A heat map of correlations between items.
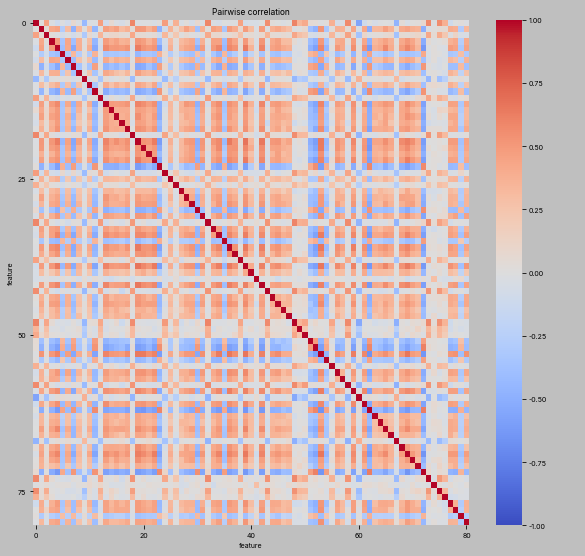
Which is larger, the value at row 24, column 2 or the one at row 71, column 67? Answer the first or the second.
the first
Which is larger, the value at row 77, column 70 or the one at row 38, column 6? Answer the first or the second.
the first
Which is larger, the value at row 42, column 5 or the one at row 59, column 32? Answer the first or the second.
the second
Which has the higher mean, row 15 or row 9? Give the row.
15
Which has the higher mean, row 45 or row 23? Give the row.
45
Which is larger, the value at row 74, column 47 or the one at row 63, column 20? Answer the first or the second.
the second
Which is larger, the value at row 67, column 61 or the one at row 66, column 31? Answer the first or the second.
the second
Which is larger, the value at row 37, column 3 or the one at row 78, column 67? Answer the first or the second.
the first
